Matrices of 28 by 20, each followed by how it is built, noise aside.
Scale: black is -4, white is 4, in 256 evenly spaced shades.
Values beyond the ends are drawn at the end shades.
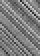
Toeplitz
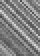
Toeplitz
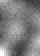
smooth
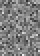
noise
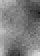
smooth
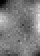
smooth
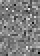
noise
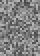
noise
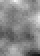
smooth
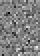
noise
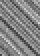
Toeplitz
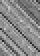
Toeplitz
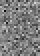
noise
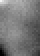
smooth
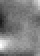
smooth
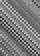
Toeplitz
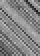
Toeplitz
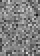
noise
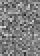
noise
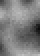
smooth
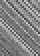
Toeplitz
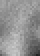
smooth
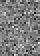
noise
